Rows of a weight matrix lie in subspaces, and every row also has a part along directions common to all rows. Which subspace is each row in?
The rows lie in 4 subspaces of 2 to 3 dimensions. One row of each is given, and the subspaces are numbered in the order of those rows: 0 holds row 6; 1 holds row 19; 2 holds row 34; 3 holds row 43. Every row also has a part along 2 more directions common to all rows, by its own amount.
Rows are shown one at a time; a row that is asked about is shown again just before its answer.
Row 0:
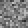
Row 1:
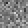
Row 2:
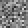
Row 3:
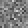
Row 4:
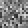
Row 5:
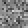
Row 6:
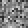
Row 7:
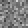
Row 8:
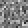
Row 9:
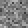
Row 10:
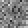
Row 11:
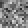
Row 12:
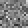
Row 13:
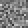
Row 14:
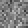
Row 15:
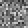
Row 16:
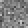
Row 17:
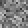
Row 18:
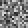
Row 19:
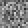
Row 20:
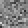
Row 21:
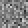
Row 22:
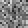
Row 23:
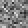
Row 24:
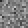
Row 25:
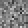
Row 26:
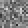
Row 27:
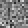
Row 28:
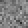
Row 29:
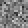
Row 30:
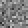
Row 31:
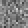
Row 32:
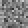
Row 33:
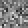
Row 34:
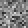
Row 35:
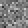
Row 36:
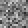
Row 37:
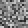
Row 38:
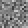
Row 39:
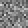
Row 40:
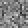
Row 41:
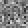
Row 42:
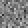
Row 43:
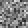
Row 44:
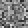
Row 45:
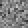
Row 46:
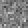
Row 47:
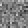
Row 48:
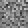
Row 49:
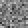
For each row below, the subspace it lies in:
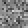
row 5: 0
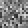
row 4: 2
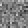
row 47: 1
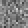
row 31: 0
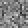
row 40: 2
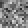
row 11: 2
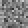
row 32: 0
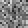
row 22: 3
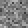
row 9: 0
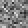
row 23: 0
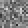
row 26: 2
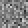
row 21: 1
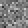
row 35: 0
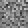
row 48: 1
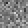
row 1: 1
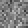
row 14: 3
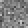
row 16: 1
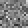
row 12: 0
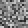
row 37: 3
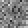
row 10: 3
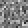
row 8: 1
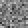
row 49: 3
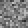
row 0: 3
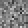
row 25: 2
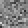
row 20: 3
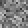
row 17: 2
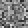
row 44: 3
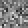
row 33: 2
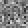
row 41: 1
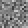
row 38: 2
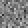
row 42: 1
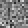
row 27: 3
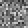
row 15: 1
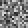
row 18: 2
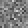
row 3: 2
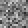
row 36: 0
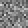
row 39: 0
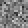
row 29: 2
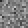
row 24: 1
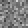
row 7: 0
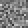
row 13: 0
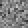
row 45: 0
